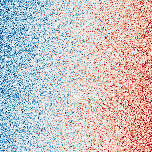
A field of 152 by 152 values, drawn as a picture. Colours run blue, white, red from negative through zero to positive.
Grain: fine. Histogram: bell-shaped. Odd rows or columns: none. Average level on the scale: 50%. Slope: up to the right. Stripes: none.
